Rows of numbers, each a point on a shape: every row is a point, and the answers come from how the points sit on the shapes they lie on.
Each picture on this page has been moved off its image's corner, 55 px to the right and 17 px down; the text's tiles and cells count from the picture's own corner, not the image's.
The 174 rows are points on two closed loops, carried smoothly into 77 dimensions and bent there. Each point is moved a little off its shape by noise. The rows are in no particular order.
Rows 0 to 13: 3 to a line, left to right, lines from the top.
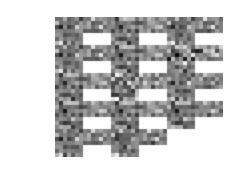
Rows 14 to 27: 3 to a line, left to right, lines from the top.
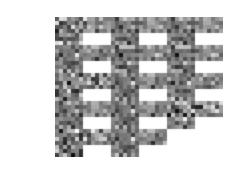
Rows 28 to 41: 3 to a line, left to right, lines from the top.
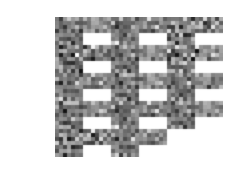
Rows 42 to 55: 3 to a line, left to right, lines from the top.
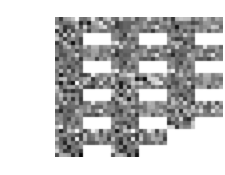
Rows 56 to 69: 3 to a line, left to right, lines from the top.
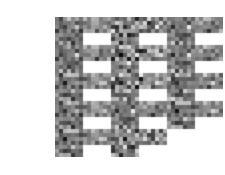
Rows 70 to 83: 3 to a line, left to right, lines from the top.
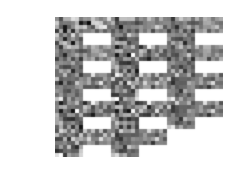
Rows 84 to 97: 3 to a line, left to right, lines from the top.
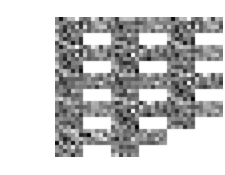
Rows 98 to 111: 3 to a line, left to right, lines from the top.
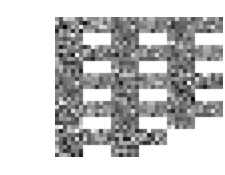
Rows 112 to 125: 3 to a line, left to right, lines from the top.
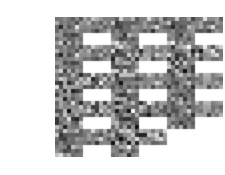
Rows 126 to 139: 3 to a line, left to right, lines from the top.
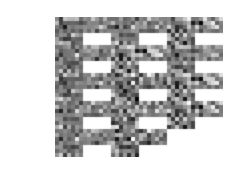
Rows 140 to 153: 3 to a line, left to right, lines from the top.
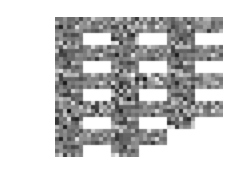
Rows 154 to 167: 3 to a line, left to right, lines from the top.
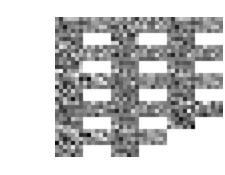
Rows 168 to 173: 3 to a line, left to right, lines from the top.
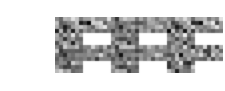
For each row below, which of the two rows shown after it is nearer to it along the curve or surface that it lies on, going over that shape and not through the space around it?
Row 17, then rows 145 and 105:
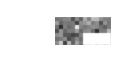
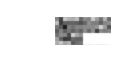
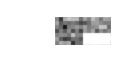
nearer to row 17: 105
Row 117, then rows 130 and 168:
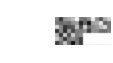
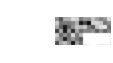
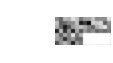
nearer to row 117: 130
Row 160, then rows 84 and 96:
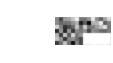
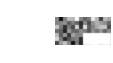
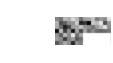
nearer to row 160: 84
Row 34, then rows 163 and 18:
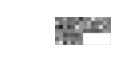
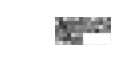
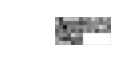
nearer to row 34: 163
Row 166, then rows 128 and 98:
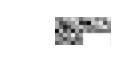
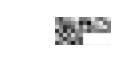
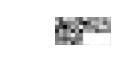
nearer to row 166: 98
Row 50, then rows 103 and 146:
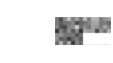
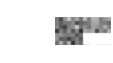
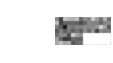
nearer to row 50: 103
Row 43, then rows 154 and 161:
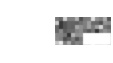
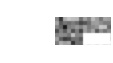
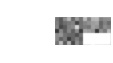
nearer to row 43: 154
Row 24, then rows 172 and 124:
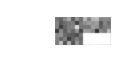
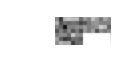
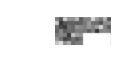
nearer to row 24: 172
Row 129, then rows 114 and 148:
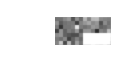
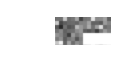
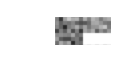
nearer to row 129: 148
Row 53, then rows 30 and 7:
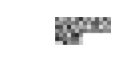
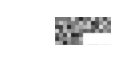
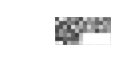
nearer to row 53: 7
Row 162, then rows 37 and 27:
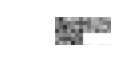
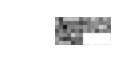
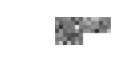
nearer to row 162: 37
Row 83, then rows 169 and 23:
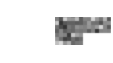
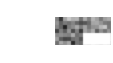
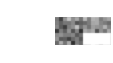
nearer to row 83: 169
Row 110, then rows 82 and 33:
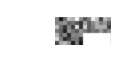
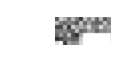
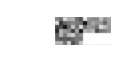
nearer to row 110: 33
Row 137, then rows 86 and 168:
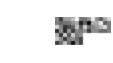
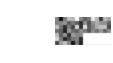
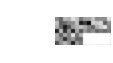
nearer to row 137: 86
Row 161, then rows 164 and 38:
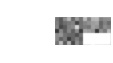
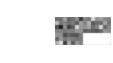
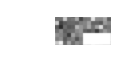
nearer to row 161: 164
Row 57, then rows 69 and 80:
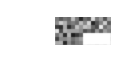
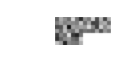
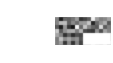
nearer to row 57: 69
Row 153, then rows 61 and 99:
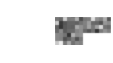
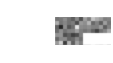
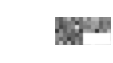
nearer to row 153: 61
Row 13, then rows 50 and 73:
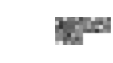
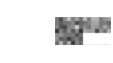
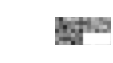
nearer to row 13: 73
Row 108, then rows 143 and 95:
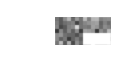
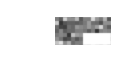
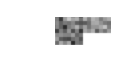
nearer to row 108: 95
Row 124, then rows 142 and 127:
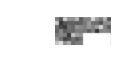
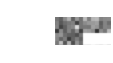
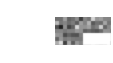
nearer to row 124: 127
